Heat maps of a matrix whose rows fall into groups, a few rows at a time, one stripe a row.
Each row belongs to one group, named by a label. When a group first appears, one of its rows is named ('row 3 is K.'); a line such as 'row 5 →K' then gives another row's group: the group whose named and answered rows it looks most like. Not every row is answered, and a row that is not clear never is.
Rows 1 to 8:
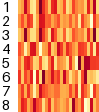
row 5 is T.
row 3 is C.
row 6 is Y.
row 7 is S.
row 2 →S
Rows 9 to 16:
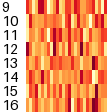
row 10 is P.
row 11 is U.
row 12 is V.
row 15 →P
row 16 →T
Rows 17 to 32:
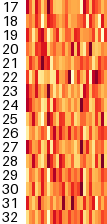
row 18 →S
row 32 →U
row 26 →U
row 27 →V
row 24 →V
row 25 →C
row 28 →C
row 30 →U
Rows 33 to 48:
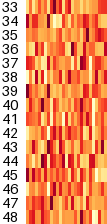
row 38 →P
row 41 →V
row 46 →U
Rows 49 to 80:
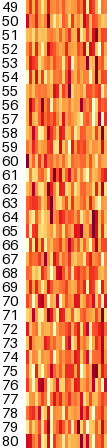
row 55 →T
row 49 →S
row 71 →C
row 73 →P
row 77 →U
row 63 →S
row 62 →C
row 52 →S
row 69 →S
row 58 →C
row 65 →T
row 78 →V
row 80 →V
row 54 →P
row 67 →T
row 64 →Y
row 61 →U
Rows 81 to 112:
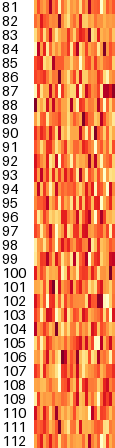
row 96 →T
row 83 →U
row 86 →S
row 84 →P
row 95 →V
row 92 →V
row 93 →Y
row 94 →S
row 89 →T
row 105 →P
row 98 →U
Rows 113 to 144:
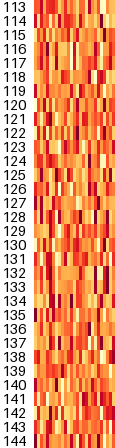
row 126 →V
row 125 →C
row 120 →P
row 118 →T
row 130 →P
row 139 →T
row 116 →V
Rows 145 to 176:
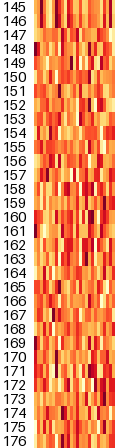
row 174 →T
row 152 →T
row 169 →V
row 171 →V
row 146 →C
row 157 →V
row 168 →P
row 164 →P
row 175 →P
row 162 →S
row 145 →C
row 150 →U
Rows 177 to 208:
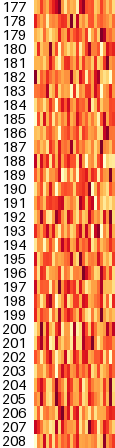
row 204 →C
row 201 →V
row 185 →P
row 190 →U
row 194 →U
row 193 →V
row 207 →V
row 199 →Y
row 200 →V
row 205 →C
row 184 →U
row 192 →C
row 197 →Y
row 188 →Y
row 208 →P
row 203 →U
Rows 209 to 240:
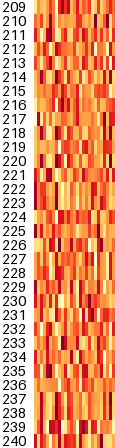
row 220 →C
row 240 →Y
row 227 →S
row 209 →U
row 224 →U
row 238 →C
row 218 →C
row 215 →T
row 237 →C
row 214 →C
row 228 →S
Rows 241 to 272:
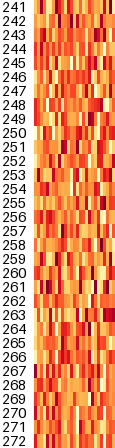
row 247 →S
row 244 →Y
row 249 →V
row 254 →V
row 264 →U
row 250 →P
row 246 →U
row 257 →T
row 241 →C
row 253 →P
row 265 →T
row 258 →T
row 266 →U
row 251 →T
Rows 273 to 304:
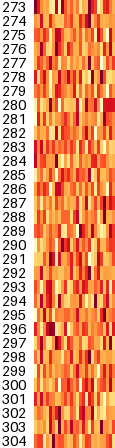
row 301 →Y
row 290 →U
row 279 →S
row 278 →Y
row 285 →U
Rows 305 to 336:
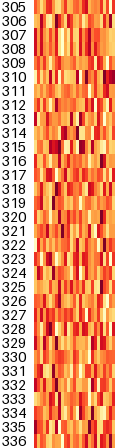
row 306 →C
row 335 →V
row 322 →P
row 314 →T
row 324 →P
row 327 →Y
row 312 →S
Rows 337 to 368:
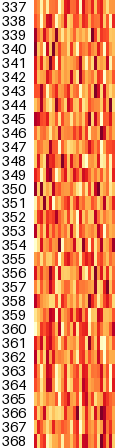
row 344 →C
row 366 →T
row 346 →Y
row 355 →S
